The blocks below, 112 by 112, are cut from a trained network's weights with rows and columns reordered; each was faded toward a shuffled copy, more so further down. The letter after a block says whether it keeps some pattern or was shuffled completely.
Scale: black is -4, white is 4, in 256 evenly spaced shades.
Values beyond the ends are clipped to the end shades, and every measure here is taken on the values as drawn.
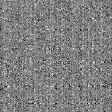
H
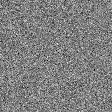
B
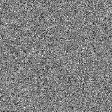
H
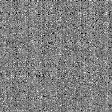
H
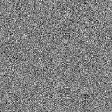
H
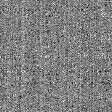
H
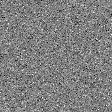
B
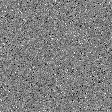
B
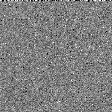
H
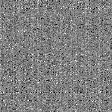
H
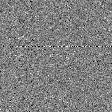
H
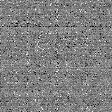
H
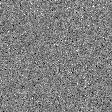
B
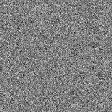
H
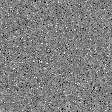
B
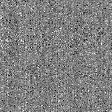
H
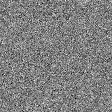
B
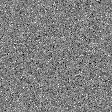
B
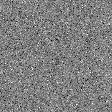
B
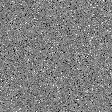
B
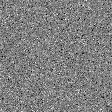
B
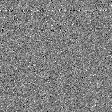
H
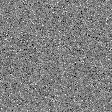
B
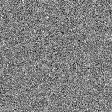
H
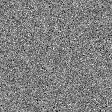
B
